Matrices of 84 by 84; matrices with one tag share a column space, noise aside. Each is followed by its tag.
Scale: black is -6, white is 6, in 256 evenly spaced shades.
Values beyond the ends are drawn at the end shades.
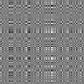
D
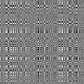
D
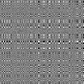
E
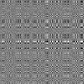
E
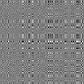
E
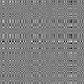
E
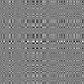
E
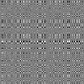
E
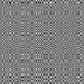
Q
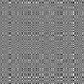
Q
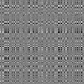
D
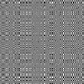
Q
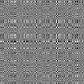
E
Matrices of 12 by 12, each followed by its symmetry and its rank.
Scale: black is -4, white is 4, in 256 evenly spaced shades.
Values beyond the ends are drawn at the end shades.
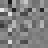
antisymmetric, rank two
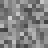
neither, full rank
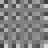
symmetric, rank one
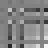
symmetric, rank one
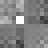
symmetric, rank two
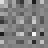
symmetric, rank two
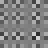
symmetric, rank one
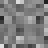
antisymmetric, rank two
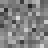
neither, full rank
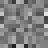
antisymmetric, rank two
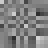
symmetric, rank two
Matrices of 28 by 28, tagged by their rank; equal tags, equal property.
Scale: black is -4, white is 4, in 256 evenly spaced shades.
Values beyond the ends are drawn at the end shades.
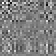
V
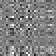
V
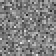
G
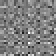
V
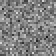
G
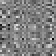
V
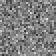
G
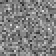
G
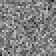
G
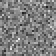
G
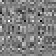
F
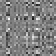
V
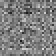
F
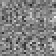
F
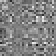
F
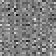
F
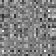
F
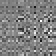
V
